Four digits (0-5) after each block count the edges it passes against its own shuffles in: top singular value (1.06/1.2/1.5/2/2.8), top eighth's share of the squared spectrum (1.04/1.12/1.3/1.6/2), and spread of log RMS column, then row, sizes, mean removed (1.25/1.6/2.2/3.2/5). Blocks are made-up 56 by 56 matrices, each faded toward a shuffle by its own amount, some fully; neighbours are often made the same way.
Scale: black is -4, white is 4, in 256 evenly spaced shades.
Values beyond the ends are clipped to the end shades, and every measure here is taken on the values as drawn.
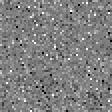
0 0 0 0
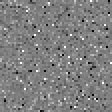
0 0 0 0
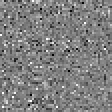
3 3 1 1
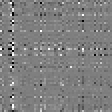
4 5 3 3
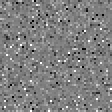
0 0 0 0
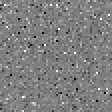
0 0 0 0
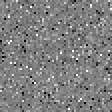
0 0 0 0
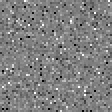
0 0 0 0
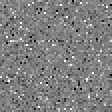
2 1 0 0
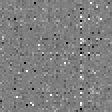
4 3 1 1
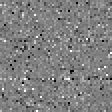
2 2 0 1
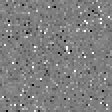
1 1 0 0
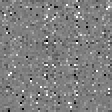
3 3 2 1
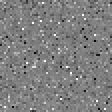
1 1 0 0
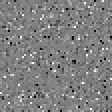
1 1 0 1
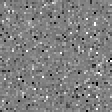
0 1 0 1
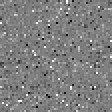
0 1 0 0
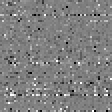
3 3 1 2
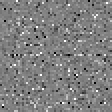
2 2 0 1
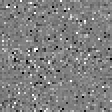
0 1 0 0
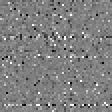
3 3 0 2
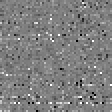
2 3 1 2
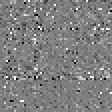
2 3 1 2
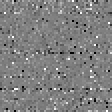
2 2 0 2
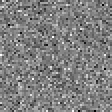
2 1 0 0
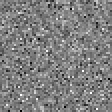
1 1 0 0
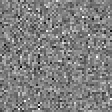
3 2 1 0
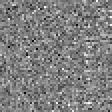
3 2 0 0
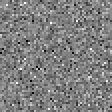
2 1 0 0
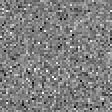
2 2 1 0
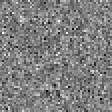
3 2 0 1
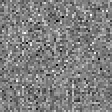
3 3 1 1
